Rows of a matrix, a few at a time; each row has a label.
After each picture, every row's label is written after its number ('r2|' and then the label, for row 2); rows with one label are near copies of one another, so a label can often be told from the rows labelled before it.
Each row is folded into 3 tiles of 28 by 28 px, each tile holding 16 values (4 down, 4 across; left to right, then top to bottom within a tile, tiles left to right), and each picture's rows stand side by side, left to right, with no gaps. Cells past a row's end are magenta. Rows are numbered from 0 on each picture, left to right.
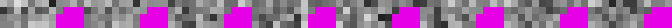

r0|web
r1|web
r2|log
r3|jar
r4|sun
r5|log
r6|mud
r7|mud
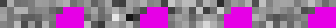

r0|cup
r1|sun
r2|web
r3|cup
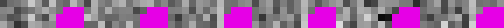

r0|log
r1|cup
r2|jar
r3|jar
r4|sun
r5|jar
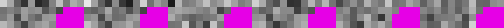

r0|mud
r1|mud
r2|cup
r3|mud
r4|log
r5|jar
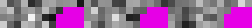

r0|sun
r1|sun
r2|log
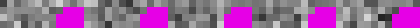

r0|cup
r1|mud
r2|jar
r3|jar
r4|sun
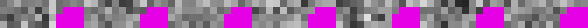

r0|jar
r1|mud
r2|cup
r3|web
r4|log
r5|mud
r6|cup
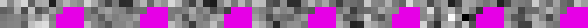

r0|web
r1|mud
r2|mud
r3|mud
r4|log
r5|sun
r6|log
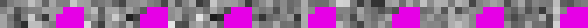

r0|log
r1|sun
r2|sun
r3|jar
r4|mud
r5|web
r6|jar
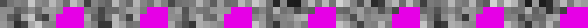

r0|log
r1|log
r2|log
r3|mud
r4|mud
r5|log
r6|mud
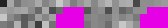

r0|cup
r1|web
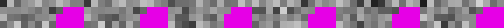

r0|cup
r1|cup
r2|log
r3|web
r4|mud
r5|cup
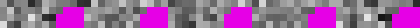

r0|sun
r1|cup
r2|log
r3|cup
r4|sun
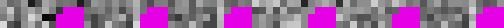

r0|sun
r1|jar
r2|jar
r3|web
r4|cup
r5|jar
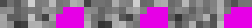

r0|log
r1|log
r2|jar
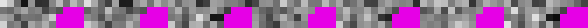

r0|mud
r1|mud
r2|sun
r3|log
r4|sun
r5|web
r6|sun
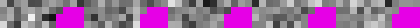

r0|sun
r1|jar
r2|mud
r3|cup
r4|web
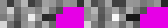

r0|sun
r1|sun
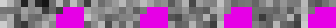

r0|mud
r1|cup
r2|jar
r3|jar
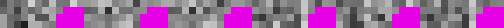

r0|log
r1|web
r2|web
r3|jar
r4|log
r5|jar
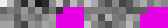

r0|mud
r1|mud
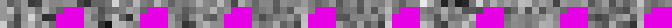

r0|sun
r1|log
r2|log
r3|jar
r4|jar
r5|mud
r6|web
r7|jar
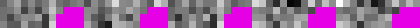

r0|jar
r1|log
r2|jar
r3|mud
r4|mud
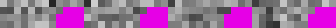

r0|web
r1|cup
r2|cup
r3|log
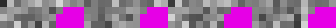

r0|cup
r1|log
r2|cup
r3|jar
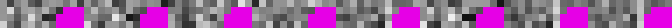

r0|sun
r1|sun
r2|log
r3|cup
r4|jar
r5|sun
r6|jar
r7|jar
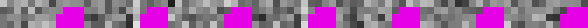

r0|web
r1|jar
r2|cup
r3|jar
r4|log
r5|mud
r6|sun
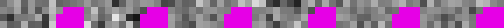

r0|jar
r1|sun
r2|log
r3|mud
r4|cup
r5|cup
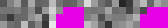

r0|jar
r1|mud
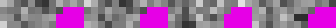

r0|mud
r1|mud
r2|log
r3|sun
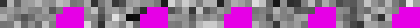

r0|cup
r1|sun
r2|web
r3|mud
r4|log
